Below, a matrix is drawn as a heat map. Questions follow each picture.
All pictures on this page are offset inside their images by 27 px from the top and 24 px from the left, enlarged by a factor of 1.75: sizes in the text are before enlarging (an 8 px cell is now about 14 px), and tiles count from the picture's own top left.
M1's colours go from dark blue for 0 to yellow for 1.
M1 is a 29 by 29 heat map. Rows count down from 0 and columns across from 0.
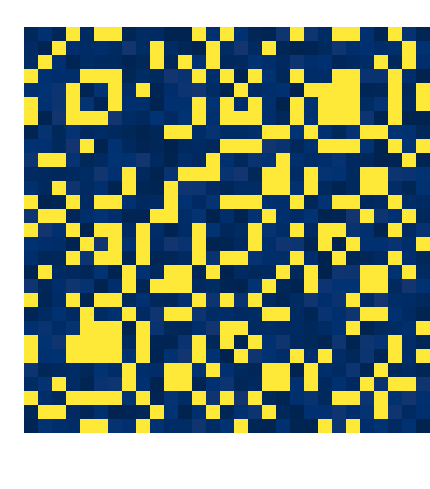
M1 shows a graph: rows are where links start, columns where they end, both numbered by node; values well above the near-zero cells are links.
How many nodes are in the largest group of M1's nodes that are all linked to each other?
8
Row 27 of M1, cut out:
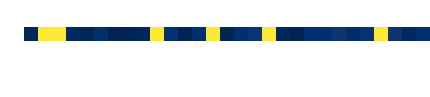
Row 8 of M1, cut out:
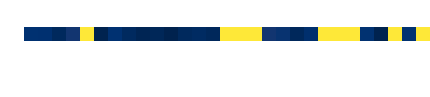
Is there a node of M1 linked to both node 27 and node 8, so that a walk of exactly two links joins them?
no
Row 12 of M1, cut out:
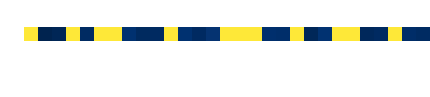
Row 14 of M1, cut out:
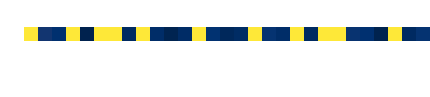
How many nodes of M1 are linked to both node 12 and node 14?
8
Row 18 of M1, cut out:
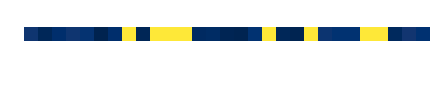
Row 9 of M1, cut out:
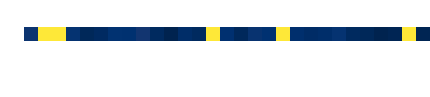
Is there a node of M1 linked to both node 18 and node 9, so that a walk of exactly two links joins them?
no
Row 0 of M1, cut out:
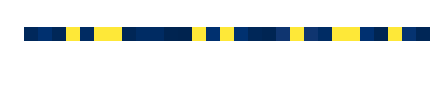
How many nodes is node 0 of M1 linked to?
9
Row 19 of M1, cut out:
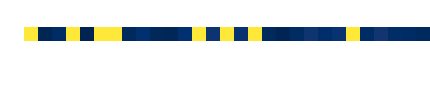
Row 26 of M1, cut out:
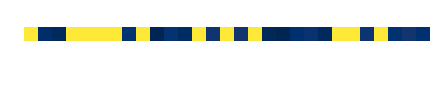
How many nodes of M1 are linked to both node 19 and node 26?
8
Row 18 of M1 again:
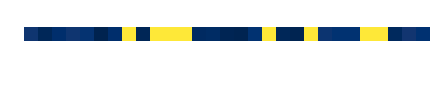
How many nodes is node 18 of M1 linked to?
8
